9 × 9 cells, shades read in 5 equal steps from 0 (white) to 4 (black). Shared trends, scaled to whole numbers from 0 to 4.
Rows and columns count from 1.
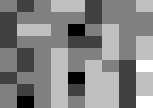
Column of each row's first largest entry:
2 1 5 1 2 2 5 2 2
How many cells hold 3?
17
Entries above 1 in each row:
6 9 6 7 6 6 5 5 5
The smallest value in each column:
2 1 1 1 1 1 1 2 0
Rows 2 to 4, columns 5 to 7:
2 3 2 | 4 2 1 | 3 3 1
